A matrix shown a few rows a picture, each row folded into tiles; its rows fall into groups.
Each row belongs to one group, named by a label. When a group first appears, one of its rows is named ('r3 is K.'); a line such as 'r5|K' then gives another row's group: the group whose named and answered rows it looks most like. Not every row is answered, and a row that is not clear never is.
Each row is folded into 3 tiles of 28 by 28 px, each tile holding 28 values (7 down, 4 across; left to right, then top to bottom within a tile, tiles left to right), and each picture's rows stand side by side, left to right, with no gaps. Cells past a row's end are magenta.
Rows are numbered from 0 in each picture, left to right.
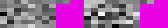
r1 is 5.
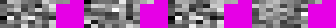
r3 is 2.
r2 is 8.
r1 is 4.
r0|8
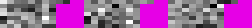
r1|5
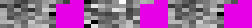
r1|4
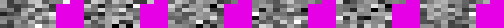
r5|2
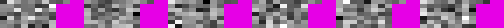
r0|8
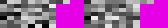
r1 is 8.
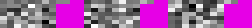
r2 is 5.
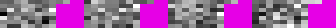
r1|8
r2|2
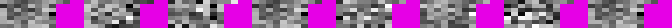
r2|4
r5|2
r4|8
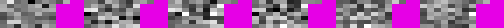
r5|2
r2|5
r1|5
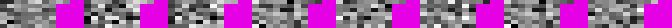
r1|8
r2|8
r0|4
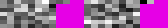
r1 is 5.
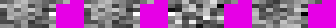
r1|2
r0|2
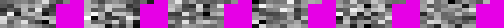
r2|5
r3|4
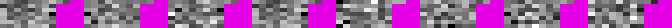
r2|4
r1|5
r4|4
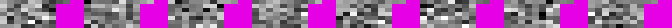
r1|4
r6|5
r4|5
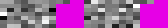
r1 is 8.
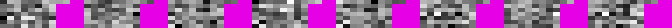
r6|2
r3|4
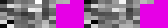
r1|4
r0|4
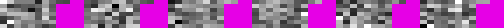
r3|2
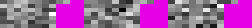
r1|5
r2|8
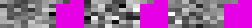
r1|8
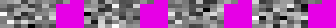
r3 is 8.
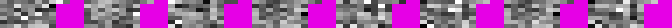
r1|2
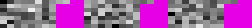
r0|4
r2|5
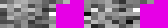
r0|2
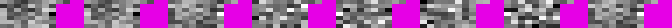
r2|2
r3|8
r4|4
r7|2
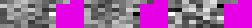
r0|2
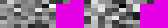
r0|8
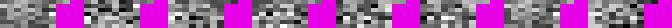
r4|8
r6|2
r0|2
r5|8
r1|5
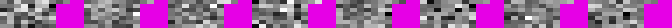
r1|2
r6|8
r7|5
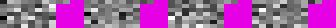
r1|5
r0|8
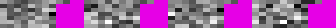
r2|4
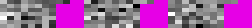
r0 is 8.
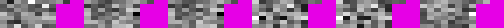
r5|2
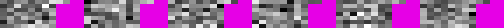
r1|4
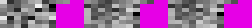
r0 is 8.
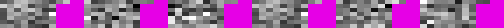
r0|2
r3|2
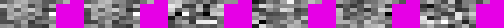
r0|2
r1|2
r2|5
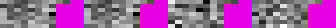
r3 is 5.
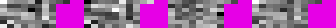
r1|4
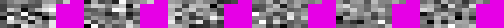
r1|4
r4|5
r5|5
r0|8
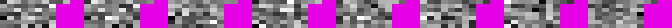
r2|5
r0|8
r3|4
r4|8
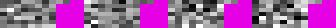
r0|5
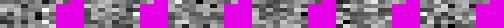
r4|4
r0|5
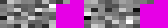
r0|8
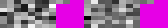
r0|5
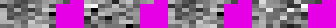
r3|8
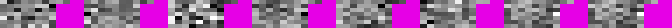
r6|2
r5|4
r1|5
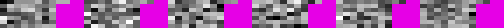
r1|4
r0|4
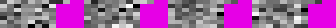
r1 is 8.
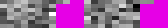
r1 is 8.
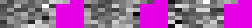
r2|4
